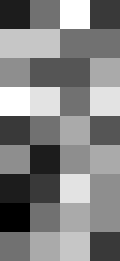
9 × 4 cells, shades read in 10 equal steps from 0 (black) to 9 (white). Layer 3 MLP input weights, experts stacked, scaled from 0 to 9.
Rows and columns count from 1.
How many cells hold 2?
4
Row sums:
16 22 17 29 15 17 16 15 19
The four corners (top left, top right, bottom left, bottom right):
1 2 4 2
